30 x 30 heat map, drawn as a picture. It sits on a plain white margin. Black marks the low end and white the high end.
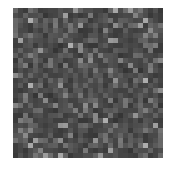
Symmetry: a half turn. Average level on the scale: 30%. Grain: fine. Stripes: none. Histogram: skewed, a long tail of high values. Odd rows or columns: none. Slope: none.
